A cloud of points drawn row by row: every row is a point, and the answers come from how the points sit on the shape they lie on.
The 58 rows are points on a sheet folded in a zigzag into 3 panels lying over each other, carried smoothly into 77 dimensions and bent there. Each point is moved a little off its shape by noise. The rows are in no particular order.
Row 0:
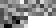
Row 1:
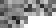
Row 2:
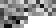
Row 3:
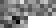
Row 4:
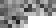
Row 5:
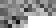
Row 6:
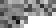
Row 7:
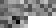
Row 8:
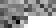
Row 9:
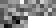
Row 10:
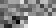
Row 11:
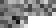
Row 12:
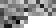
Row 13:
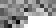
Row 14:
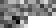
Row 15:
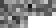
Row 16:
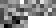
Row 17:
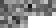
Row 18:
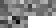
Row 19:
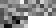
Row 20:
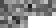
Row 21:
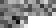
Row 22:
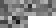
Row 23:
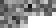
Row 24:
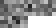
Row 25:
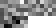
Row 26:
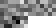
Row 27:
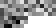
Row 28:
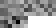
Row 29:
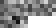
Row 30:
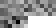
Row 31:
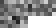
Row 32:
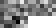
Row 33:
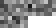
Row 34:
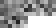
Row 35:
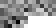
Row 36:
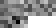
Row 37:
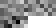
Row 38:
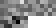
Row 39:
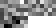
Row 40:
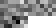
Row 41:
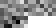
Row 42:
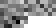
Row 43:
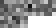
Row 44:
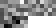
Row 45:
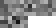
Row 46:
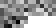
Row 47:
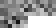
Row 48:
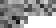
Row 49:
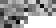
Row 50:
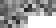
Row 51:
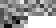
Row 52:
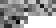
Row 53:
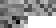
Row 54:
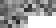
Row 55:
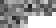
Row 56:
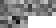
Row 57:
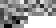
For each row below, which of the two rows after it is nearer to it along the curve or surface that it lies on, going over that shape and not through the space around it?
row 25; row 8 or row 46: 46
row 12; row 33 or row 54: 54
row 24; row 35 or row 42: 42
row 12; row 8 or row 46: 8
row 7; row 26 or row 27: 26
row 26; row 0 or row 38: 0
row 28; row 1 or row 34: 34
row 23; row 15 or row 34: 15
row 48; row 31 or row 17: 31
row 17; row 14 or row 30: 14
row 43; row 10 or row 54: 54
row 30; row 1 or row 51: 51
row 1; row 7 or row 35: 7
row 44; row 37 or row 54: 37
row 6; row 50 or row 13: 50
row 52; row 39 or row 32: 32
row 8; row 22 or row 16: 16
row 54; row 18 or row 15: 15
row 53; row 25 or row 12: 12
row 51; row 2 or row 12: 2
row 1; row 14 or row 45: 14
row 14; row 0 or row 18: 0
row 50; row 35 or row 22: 35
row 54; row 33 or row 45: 33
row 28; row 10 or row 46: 46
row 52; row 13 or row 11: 11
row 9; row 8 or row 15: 8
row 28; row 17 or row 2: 2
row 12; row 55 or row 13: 13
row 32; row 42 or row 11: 11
